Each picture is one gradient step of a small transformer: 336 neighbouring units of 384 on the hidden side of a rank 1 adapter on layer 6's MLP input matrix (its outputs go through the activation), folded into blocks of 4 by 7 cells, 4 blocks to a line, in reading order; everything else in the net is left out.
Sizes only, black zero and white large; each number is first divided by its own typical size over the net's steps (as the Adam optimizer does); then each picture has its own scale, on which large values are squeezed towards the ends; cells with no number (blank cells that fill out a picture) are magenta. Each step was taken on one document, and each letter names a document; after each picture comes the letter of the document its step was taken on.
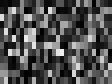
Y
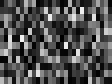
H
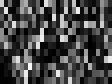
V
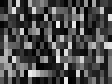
H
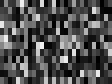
H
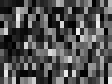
Y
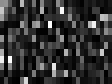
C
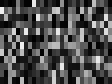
H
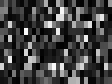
C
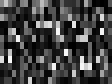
C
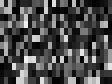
V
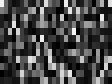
V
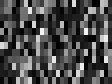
V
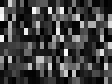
C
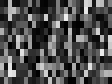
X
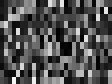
X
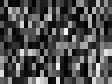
Y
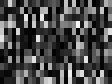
V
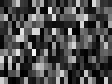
H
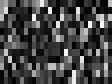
C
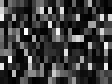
C
